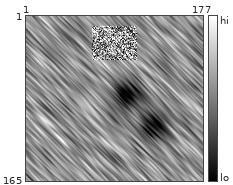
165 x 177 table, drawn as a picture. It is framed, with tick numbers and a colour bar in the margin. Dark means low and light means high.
The ninth with the lowest average is the centre. An odd patch, rougher than its surroundings, sits in the top middle. There is no overall slope. The grain runs diagonally down to the right. Two dips sink into the field.
